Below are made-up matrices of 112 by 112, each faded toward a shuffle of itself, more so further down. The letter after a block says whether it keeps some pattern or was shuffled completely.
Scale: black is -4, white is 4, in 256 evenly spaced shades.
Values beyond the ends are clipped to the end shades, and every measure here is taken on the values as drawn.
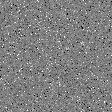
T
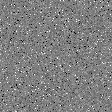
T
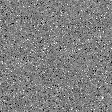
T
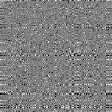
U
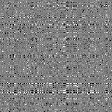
U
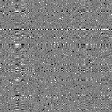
U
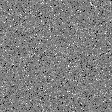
T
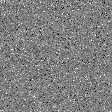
T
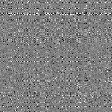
U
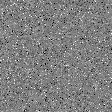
T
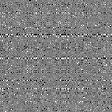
U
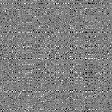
U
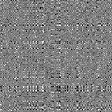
U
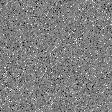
T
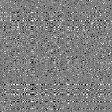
U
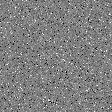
T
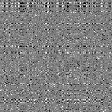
U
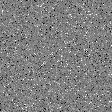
T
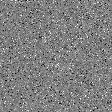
T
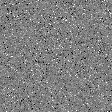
T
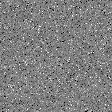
T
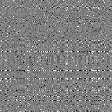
U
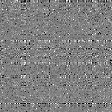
U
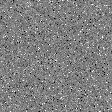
T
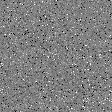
T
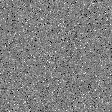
T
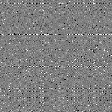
U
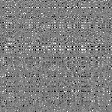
U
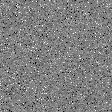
T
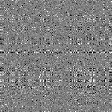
U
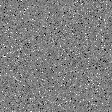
T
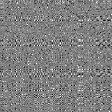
U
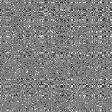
U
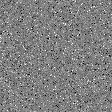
T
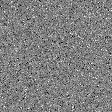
T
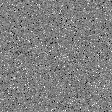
T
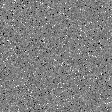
T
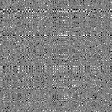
U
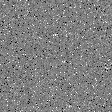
T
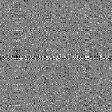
U
